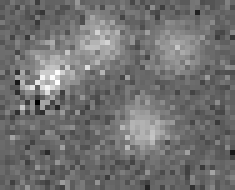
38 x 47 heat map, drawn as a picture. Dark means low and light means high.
Values change most from cell to cell in the middle left. Four bumps rise from the field. The values are skewed, with a long tail toward high values. In the middle left lies a patch that is rougher than the rest.
